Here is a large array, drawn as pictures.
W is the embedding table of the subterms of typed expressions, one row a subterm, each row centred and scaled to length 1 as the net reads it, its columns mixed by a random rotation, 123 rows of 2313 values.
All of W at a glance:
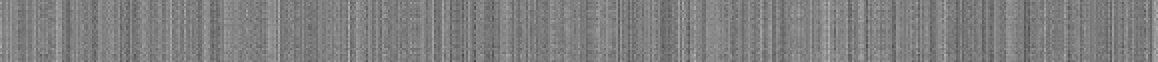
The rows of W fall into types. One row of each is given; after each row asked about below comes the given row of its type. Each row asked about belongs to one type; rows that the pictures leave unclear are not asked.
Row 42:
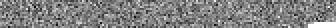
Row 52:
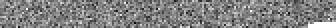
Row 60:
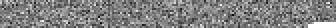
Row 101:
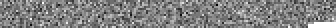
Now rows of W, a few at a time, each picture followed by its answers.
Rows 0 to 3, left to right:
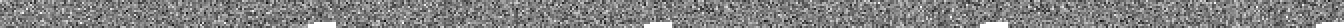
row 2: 42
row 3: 42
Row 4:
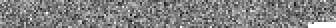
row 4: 101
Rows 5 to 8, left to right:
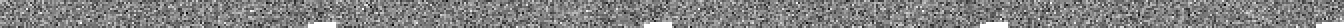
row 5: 52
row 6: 42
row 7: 52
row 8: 101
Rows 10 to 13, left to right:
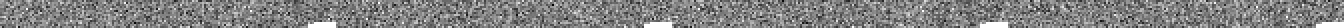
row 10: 52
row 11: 101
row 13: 42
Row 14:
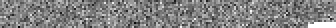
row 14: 52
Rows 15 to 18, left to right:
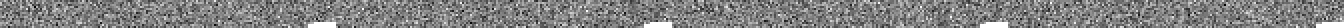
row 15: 42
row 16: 52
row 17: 42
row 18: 101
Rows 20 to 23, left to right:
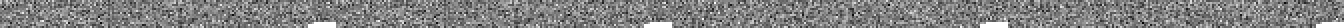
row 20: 60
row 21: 60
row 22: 101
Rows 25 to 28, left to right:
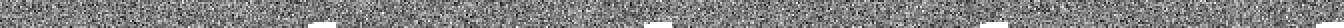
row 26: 101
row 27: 52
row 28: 42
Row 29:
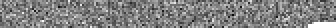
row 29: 60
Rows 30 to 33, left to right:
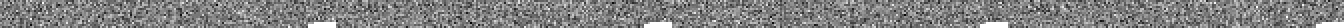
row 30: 101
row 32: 60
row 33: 42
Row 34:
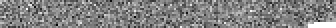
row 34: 42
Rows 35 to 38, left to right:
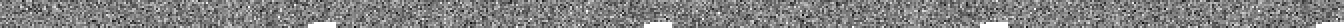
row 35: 42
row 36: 52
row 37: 101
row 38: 52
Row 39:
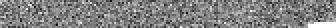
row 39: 42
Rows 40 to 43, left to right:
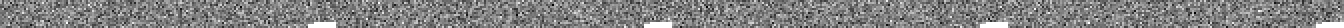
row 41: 101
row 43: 52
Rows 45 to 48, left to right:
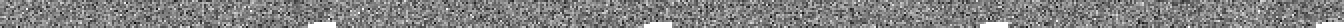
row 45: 52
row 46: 52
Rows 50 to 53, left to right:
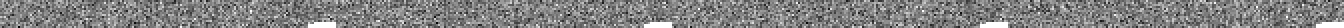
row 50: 52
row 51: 60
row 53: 42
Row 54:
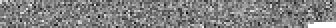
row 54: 60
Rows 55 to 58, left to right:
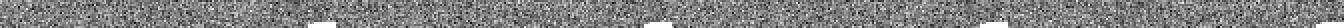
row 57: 52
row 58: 60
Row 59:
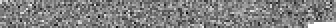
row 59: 60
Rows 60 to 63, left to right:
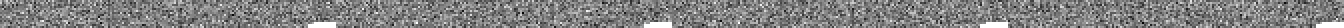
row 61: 52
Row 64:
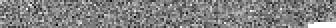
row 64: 42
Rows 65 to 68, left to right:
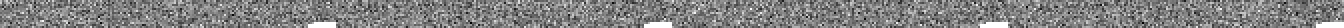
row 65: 60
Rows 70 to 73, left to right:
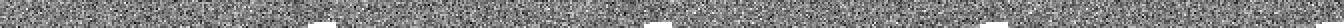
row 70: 52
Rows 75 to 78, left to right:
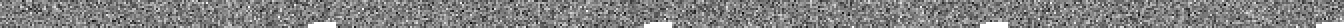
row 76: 52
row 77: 42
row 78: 101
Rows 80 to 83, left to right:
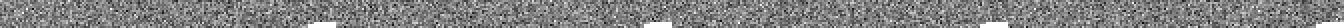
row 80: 52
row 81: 42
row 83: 52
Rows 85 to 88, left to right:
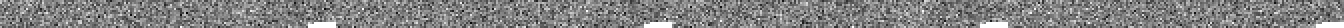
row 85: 101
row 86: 52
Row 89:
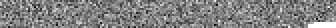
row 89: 42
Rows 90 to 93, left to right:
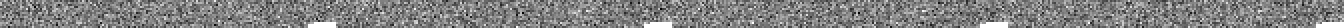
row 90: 42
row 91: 101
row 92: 52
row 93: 52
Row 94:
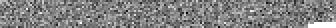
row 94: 52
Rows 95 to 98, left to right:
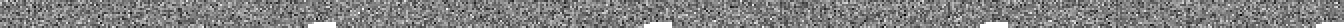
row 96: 52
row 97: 60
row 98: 60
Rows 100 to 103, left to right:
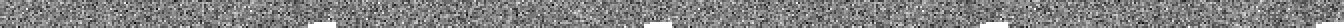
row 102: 52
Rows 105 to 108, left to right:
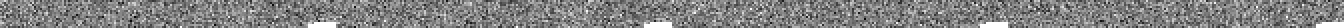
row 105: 42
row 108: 42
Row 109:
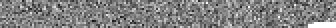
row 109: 42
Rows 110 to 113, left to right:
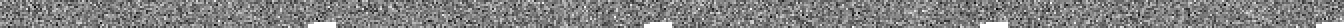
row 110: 42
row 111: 42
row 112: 101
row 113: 101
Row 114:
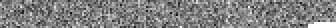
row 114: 42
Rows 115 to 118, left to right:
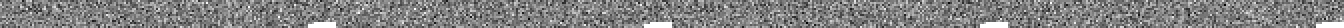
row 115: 42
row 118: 101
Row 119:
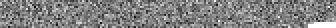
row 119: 42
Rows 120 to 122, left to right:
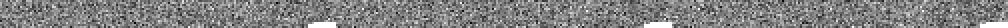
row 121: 52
